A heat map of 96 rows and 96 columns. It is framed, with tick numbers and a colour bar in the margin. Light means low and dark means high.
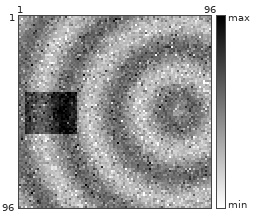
The ninth with the highest average is the middle left. An odd patch, higher than its surroundings, sits in the middle left. Rings spread out from the middle right.
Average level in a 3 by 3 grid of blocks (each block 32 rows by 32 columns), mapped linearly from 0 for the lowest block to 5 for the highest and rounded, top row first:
1 1 0 / 5 0 1 / 1 1 0
